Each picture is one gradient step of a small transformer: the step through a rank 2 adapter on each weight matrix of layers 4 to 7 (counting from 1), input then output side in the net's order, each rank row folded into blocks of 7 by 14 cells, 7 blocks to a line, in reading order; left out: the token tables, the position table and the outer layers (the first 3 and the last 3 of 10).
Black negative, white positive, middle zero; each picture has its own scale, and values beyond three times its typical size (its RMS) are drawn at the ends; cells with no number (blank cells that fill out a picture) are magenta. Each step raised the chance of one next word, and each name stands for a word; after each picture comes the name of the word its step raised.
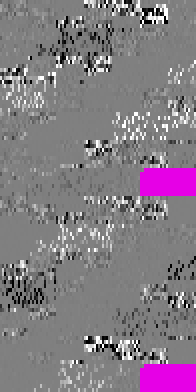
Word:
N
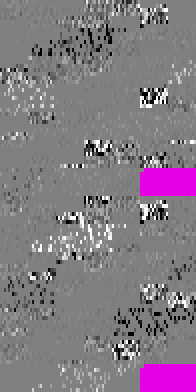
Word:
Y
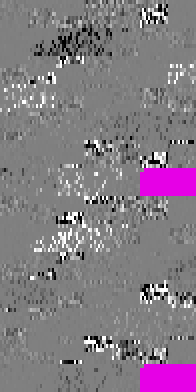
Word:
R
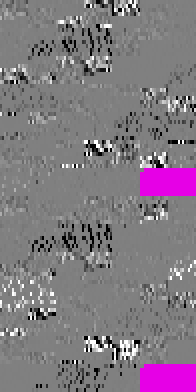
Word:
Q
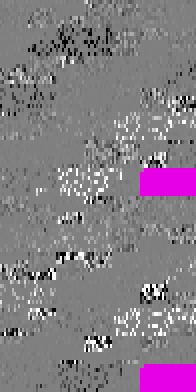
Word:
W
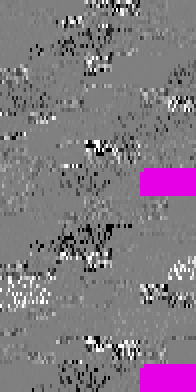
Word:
Q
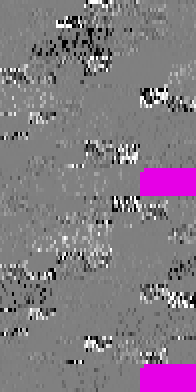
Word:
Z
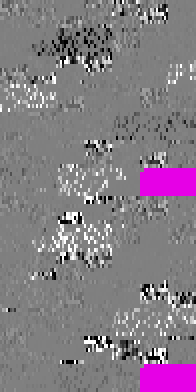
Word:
R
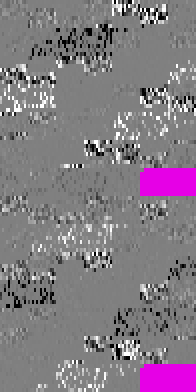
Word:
N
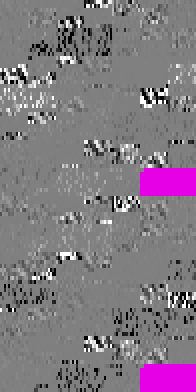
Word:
Z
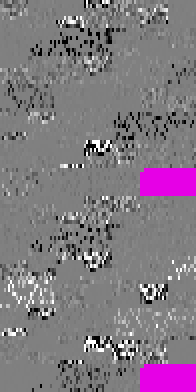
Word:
Q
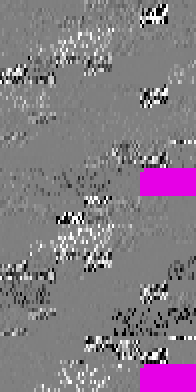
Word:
Y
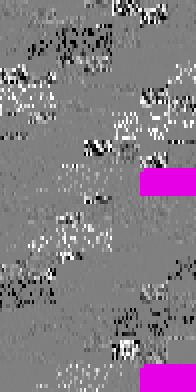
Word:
N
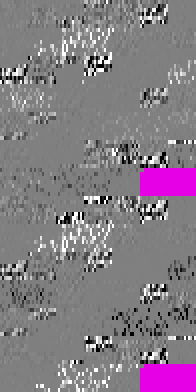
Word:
Y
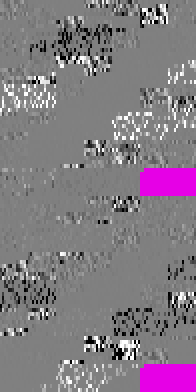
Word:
N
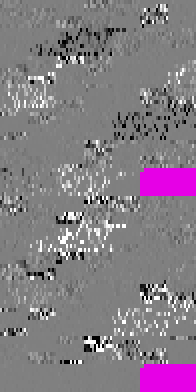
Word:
R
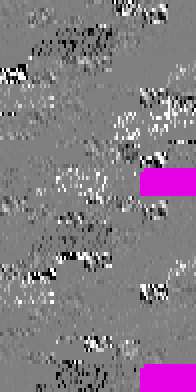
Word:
W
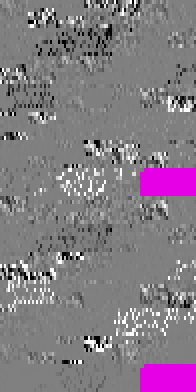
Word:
W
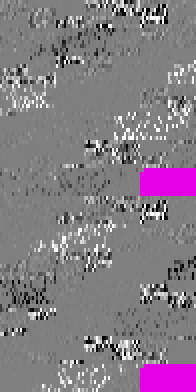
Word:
N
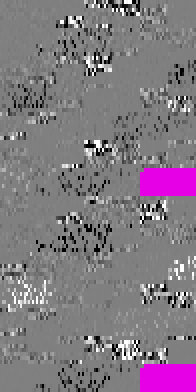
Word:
Q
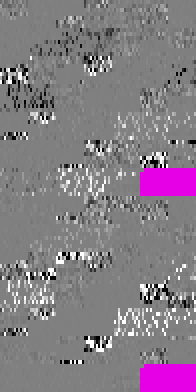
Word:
W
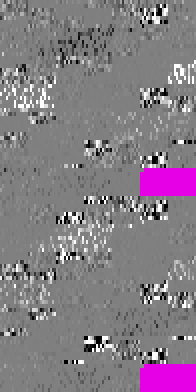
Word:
R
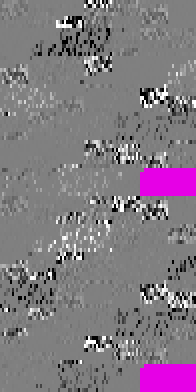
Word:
Z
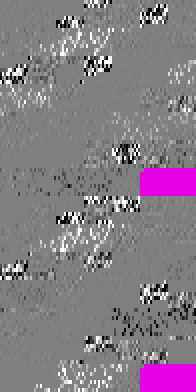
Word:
Y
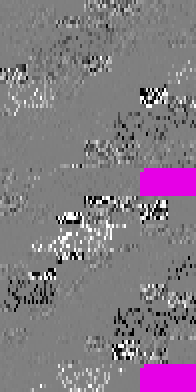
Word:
Y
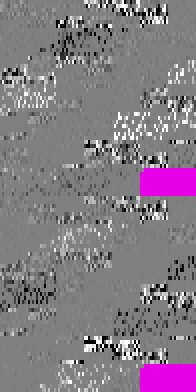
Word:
N
